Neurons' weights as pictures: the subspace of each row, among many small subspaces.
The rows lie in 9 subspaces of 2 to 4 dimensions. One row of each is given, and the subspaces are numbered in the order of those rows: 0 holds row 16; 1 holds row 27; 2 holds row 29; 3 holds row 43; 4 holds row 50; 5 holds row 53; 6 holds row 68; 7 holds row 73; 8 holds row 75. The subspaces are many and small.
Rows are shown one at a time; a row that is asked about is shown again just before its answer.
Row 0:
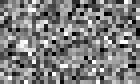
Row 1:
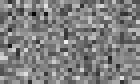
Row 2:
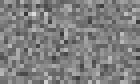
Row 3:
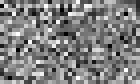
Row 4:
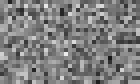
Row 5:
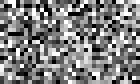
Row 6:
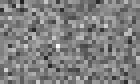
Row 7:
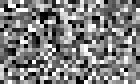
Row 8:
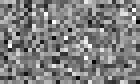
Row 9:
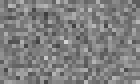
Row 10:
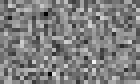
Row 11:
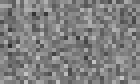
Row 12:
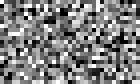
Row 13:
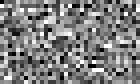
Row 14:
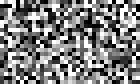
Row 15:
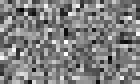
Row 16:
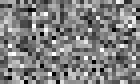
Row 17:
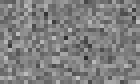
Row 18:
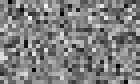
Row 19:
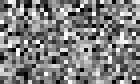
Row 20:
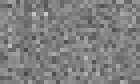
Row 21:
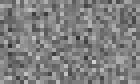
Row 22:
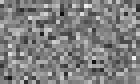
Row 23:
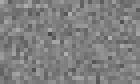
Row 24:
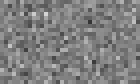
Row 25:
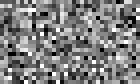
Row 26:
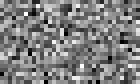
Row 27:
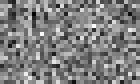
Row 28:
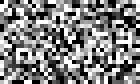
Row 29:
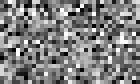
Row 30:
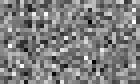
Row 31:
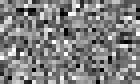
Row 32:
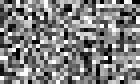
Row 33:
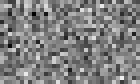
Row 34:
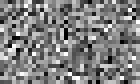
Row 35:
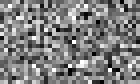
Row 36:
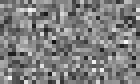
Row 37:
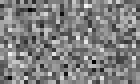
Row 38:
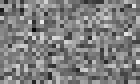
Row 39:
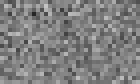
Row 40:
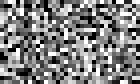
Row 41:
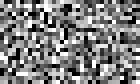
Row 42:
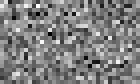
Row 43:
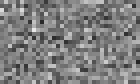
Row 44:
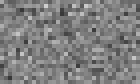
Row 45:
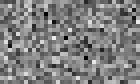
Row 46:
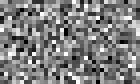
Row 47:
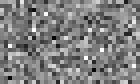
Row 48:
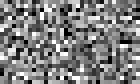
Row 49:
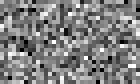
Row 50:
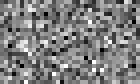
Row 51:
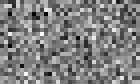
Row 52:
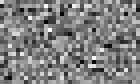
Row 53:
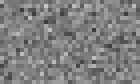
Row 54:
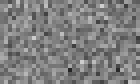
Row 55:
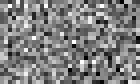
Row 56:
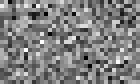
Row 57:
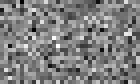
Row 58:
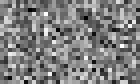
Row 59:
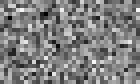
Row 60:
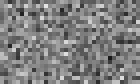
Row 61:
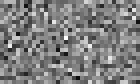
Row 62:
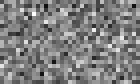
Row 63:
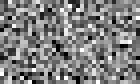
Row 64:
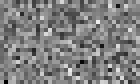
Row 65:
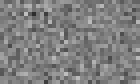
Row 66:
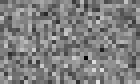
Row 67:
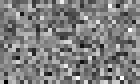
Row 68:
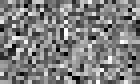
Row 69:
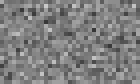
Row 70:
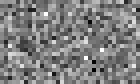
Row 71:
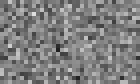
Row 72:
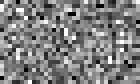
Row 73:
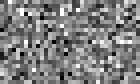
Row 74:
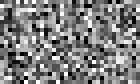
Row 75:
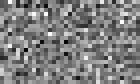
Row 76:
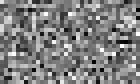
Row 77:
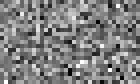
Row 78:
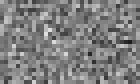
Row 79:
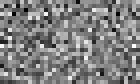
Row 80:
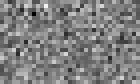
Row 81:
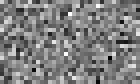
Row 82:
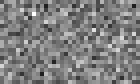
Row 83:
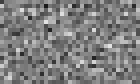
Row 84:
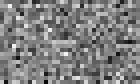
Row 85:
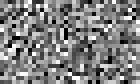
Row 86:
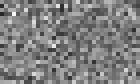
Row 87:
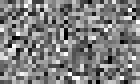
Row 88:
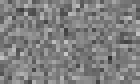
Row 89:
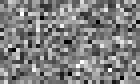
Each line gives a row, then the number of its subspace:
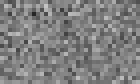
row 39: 1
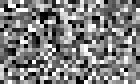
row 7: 3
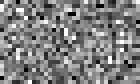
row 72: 8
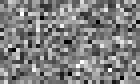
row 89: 7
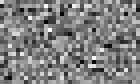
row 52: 5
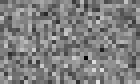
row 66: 6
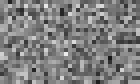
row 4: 7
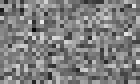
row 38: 3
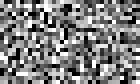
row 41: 4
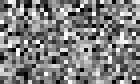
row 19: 2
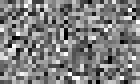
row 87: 6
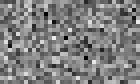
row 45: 6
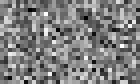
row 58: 7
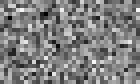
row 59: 3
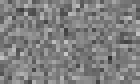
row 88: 0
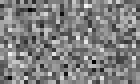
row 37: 2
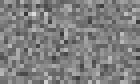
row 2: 4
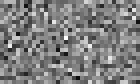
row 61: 6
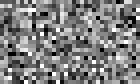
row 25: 0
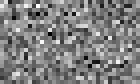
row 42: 8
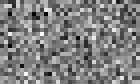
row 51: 1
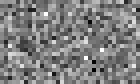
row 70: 3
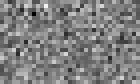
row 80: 2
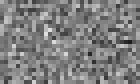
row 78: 7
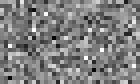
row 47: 3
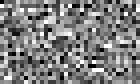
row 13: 5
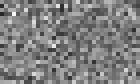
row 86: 1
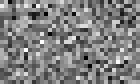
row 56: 8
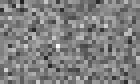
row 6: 3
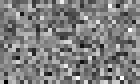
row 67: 7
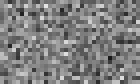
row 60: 7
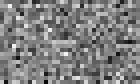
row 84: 7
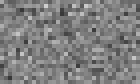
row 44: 1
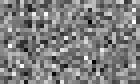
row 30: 4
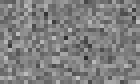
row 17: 6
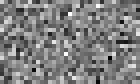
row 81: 8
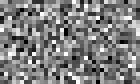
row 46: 6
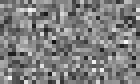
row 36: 0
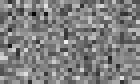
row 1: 0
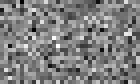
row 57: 3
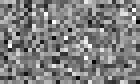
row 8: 6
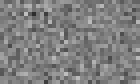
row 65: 4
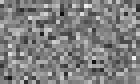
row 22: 1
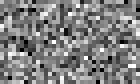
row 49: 3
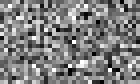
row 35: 7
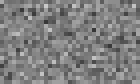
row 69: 5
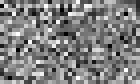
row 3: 1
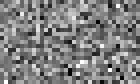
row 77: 7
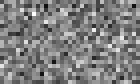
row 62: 5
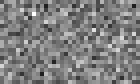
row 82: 5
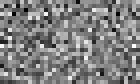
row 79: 1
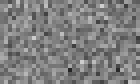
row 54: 7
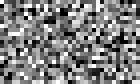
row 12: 5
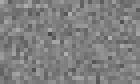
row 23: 8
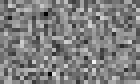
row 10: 3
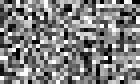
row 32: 8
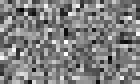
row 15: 0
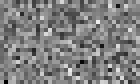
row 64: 7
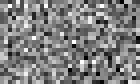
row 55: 7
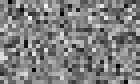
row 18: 7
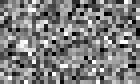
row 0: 4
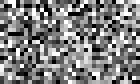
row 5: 1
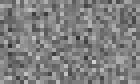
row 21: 2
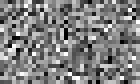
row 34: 6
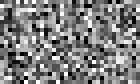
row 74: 2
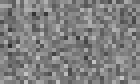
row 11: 2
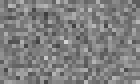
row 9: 3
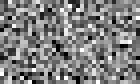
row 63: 3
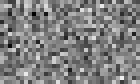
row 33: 2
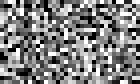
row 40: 0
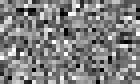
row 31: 0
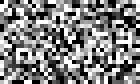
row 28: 8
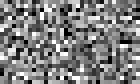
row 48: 3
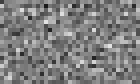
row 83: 5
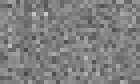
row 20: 0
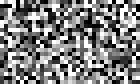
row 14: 1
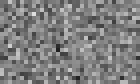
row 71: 3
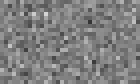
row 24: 4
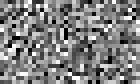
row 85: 6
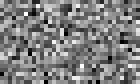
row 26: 4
